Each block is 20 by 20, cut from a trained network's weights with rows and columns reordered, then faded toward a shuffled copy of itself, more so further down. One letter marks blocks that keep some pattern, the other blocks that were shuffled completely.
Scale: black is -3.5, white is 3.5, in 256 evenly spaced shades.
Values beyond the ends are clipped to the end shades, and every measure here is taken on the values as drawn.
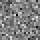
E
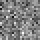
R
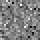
E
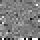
R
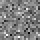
E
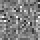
R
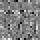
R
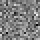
R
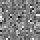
E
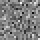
E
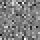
R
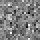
R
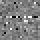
R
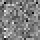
R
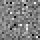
E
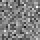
E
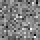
E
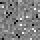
E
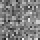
R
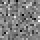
E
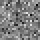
E
